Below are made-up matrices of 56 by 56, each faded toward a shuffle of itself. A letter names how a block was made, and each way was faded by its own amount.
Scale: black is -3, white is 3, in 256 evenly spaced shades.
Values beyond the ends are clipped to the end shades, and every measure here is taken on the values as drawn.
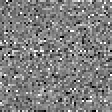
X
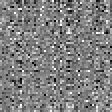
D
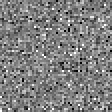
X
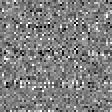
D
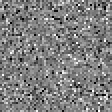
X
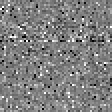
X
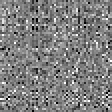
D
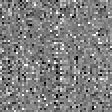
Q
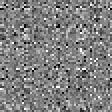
D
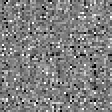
Q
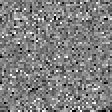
X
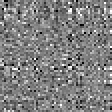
D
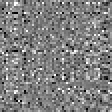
D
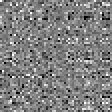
D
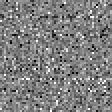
X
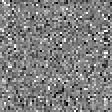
Q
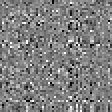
D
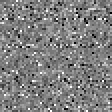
X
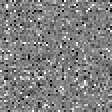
Q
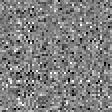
Q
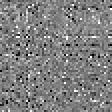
Q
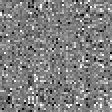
Q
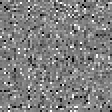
Q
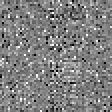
Q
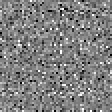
Q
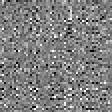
D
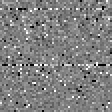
X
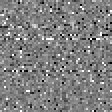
X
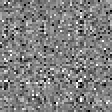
Q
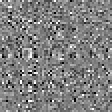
D
